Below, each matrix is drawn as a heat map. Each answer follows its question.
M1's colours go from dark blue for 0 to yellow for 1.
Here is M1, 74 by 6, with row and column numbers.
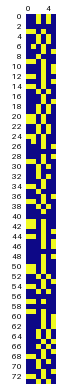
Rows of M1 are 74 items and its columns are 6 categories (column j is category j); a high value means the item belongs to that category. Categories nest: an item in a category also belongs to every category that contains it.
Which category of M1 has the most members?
3
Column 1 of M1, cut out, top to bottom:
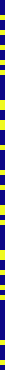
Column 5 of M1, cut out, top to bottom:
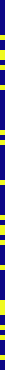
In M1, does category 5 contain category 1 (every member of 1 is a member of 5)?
no
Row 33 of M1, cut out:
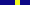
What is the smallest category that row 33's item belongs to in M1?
3
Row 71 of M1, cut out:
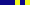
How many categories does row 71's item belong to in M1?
2
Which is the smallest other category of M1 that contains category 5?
3
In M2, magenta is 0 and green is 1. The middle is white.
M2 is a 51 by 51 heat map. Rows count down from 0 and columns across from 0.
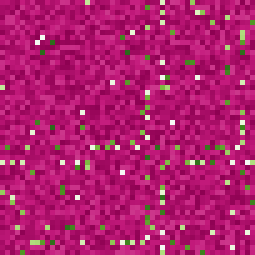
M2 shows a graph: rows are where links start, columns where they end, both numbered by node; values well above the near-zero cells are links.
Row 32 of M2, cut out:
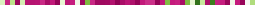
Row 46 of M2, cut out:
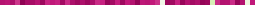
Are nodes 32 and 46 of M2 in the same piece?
yes
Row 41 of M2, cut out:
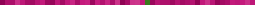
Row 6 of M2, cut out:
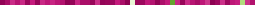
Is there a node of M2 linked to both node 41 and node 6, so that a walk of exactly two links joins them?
no
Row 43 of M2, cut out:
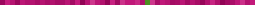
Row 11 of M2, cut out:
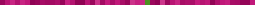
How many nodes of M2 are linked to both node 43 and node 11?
1
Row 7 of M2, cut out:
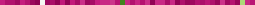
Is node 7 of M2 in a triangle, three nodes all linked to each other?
yes
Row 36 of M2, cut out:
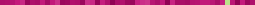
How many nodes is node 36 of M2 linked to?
1
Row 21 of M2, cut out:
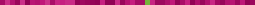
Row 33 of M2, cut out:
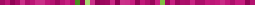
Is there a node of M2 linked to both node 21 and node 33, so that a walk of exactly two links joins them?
no
